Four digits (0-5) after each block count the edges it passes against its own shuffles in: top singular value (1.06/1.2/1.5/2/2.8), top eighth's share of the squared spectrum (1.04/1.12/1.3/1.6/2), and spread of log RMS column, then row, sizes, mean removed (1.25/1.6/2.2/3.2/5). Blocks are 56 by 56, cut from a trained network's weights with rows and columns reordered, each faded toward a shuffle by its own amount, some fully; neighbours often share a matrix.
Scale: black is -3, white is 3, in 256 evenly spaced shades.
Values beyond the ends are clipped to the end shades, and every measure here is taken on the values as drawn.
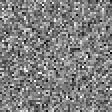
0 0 0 0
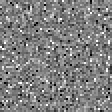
0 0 0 0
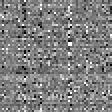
2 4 3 1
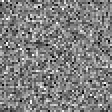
1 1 0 0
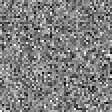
1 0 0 0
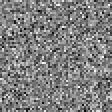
0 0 0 0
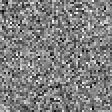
2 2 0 1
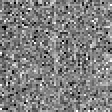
2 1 0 1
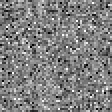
1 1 0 0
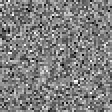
0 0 0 0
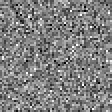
1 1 0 0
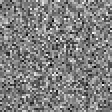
0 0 0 0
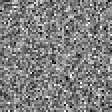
1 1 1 0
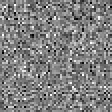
3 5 3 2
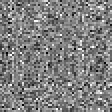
3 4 2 2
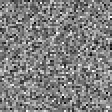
1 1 0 0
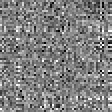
4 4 3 2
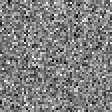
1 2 1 0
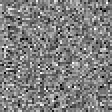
2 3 1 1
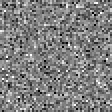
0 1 0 0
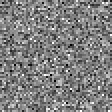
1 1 0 0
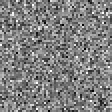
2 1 0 0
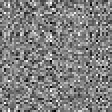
4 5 3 2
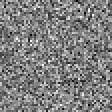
1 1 0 0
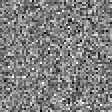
2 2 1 0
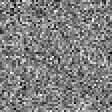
2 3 0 1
